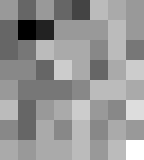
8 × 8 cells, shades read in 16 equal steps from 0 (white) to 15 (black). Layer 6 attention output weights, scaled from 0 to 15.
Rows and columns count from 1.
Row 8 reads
5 6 5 5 4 6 4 0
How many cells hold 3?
3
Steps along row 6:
up down down down up up down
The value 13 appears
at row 2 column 3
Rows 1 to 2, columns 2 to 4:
9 6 9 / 15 13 6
